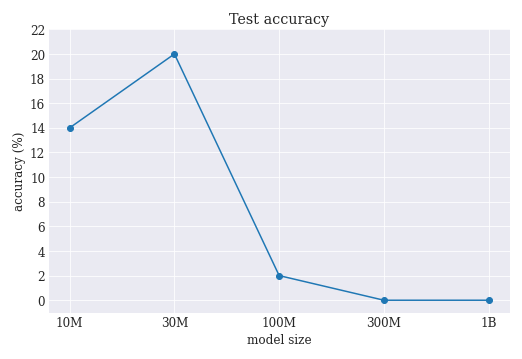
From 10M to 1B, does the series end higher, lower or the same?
lower
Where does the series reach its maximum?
30M
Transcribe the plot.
Title: Test accuracy
x-axis: model size, ticks 10M 30M 100M 300M 1B
y-axis: accuracy (%), ticks 0 2 4 6 8 10 12 14 16 18 20 22
Values:
14 20 2 0 0
